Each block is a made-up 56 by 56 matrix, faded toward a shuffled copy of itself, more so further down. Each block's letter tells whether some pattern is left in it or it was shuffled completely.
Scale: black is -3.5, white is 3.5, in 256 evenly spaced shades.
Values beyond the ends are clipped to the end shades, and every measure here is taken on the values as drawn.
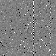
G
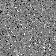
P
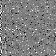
G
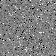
P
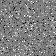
P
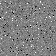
P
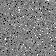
P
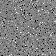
P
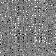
G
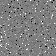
P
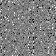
G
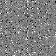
G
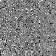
G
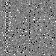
G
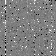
G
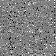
G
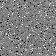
P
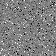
P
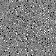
G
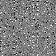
G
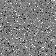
P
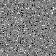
G
